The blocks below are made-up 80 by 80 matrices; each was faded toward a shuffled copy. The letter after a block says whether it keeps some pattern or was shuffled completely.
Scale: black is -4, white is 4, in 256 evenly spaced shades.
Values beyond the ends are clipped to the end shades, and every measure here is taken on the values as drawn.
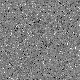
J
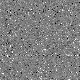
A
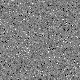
J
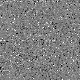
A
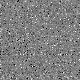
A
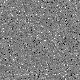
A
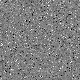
J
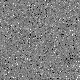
J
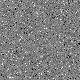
J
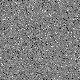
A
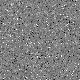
J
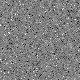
J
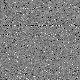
A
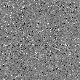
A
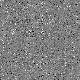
A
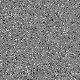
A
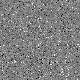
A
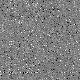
A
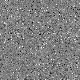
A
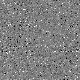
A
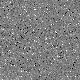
J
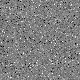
J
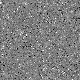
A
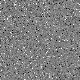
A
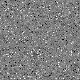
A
